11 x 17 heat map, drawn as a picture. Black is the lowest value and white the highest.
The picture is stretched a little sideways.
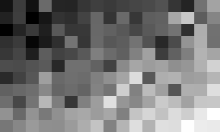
Mirror symmetry: none. Calmest part: top middle. Ninth with the highest average: bottom right. Stripes: none. Slope: up to the bottom right. Ninth with the lowest average: top left.
